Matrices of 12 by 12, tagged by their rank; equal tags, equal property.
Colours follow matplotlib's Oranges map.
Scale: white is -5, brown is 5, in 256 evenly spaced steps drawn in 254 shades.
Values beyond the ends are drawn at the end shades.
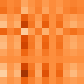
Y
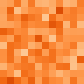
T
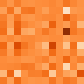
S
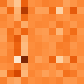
S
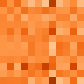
S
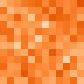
T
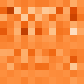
S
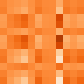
Y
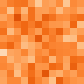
T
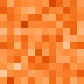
T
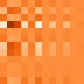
Y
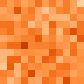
T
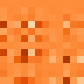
S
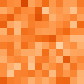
T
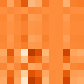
Y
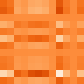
Y
